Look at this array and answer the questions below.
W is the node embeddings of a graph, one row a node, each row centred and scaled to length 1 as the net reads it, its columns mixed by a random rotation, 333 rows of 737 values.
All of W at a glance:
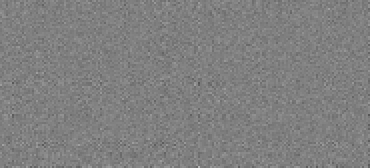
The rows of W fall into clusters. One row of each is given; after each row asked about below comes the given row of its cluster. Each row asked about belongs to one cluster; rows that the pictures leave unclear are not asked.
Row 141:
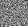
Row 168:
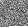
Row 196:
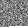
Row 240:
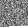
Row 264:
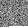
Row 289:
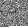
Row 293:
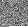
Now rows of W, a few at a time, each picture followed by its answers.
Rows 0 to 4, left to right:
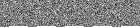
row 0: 196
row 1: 168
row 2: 289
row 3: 289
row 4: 264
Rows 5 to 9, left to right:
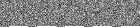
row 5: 196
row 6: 264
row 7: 264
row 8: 289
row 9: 168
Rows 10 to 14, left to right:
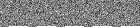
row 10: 264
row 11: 289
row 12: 264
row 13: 289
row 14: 293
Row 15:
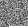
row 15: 240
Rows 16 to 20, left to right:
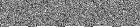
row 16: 293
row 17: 264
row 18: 196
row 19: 196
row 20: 168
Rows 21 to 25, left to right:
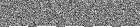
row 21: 141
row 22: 240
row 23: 264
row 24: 168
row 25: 168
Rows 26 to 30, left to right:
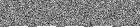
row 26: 168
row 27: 240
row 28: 264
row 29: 240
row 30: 168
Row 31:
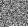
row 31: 289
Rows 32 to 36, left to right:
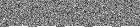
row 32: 240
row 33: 141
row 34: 289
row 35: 289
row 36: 264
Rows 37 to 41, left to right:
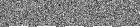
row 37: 240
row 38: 196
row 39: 264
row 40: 141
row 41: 168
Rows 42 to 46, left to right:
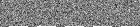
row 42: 293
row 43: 240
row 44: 289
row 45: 264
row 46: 264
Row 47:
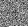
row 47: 289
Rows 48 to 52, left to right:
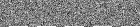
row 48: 168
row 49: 293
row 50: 289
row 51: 240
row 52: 168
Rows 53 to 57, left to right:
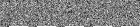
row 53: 196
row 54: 196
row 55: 289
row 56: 240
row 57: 141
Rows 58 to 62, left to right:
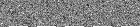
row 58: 289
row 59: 264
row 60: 293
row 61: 264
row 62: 141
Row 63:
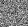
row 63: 289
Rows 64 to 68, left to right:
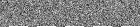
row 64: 293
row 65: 168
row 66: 196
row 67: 264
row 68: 196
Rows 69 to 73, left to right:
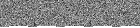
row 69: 141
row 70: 240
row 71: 293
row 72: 240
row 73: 289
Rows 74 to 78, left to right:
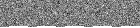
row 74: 240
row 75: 168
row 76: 289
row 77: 289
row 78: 168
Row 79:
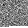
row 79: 264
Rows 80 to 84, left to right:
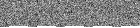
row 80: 240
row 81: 196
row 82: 289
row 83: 293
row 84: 141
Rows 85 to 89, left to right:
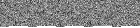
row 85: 293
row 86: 289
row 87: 289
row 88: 240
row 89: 141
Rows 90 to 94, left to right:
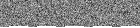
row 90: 141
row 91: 196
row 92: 264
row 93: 293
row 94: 289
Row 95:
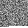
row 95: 264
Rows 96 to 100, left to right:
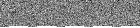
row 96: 289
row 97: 264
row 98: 141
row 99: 293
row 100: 293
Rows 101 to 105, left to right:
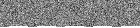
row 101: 289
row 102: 240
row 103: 293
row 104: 196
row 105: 240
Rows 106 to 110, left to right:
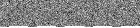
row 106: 196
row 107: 240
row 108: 289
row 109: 196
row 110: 168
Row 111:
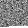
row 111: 240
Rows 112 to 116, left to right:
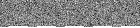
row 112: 293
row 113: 293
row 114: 168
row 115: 240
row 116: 293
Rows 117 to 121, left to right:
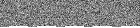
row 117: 289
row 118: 141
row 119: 141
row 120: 289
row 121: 293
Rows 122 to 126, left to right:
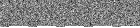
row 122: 196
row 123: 196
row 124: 264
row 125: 240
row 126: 293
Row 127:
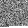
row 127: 240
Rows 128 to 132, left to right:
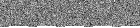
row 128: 168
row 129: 196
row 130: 141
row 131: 240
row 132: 293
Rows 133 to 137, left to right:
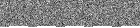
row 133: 196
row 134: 168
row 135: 240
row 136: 264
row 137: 240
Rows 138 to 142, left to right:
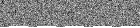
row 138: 289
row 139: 196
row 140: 289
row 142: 168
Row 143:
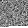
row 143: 293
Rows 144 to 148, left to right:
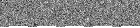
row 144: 293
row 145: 240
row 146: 168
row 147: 240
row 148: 196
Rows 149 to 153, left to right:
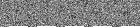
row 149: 293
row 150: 264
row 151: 141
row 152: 289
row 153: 289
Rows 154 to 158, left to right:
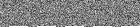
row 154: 264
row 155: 141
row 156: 141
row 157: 168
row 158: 141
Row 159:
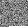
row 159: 293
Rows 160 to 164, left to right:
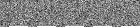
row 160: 196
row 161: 196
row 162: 240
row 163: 240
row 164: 141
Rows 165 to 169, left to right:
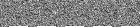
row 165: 141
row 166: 168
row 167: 141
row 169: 168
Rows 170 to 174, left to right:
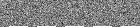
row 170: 168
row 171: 141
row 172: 240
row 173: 264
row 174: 289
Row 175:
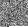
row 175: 196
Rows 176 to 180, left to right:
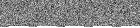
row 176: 293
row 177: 196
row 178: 196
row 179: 293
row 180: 289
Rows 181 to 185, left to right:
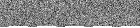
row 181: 168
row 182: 240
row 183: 196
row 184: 293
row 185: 293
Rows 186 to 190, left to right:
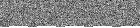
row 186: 196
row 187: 240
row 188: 141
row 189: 141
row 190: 168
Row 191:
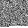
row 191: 196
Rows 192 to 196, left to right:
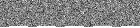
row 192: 240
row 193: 289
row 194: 168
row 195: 240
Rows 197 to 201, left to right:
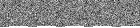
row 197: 264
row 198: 264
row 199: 240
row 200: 289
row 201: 293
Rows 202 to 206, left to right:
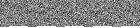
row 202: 293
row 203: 289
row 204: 289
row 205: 289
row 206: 293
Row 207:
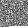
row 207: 168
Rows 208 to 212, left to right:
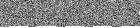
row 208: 141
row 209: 240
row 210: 196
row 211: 264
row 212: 168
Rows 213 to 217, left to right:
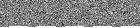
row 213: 264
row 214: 289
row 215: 240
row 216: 168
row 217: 289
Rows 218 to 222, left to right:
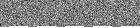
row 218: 141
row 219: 141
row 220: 196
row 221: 264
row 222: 168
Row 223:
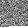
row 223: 293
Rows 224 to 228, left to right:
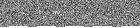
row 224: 289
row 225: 168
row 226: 264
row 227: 293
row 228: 141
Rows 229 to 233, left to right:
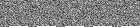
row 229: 141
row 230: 141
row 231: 240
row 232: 141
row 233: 141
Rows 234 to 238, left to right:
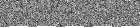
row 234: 240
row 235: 196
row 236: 289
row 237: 240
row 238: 141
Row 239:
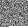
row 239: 293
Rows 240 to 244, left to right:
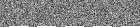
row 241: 196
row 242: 141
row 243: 168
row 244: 293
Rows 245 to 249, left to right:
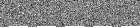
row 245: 289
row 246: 264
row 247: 240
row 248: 196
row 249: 141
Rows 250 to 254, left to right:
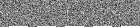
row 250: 264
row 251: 141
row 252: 168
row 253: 240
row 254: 264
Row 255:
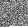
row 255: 196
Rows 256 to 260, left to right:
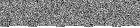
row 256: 196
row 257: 196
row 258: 293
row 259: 240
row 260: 141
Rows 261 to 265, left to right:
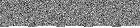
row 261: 293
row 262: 240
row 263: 264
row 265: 240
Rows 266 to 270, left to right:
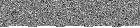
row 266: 289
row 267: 264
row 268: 168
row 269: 141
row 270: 240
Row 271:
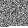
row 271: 289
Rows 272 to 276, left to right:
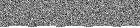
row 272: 264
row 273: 240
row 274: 168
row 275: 289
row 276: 196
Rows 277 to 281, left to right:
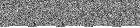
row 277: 264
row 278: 240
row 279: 240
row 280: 196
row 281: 196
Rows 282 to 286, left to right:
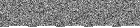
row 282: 264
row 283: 289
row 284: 240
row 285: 240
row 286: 240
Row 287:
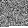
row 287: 293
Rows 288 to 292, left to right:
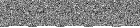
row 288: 168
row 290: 289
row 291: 289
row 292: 293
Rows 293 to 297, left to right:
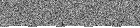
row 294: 240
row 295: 240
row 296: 141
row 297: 196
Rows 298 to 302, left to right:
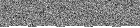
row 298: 141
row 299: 289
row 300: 141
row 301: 141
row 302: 264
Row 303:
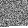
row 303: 240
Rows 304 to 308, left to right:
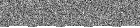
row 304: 196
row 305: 168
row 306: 168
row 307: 293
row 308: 196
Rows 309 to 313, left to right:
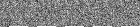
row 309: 196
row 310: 196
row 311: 168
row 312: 168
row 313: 141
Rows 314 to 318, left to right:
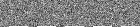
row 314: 168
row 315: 196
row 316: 289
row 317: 141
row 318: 289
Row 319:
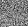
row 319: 293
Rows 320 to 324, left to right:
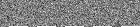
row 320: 293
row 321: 141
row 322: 141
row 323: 168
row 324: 240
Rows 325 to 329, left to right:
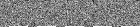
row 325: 141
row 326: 240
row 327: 168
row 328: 196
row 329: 141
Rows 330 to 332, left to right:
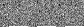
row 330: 264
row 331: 196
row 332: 264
